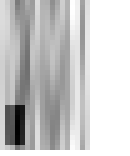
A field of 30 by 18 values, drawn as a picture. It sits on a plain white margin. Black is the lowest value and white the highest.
Streaks run downward. Most values sit high, with a long tail of low ones. The centre is the smoothest part. In the bottom left lies a patch that is lower than the rest. Overall the values sit about 70% of the way up the scale. The bottom left is the roughest part. The bottom left is the ninth with the lowest average.
